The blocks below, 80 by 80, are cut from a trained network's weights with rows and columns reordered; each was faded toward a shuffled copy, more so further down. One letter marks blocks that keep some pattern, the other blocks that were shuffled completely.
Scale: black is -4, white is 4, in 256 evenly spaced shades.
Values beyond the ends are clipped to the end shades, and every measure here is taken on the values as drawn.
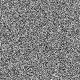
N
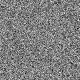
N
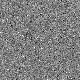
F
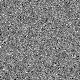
N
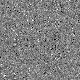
F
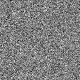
N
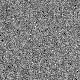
F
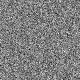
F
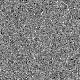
F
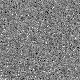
N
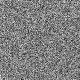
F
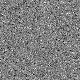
N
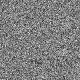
N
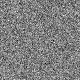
N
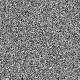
N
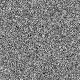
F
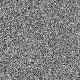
F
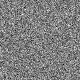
N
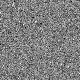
N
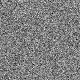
N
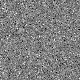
N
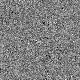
F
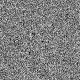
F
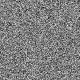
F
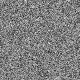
N
